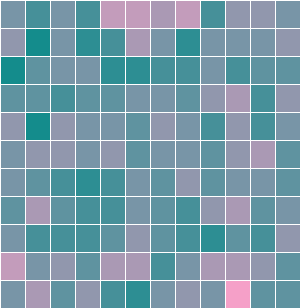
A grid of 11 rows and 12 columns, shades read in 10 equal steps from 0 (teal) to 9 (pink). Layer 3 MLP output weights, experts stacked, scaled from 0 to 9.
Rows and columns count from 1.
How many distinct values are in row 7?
5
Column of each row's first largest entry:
5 6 3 10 1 11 8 2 6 1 10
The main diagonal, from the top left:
4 0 4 3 4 3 3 2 1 6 3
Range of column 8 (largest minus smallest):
6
